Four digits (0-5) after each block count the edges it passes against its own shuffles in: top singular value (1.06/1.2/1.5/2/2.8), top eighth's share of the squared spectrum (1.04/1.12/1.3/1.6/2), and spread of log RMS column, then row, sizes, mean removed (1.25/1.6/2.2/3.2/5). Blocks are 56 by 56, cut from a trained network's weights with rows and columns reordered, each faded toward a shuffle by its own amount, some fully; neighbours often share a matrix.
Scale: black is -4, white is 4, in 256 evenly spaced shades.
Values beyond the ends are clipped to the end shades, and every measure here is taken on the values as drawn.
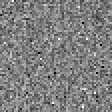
1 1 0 0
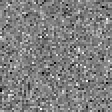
0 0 0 0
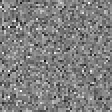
3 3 2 1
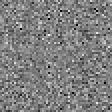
3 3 2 1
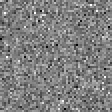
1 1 0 0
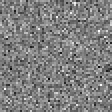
0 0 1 0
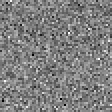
0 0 0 0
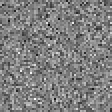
1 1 0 0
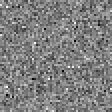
1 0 0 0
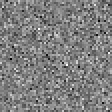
1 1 0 0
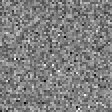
0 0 0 0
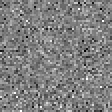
3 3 0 2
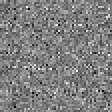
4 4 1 2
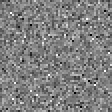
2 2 0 0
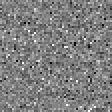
0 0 0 0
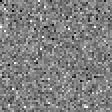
1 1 0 0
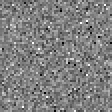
1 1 0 0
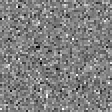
2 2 1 0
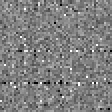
3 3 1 2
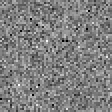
1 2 0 0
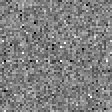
2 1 0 1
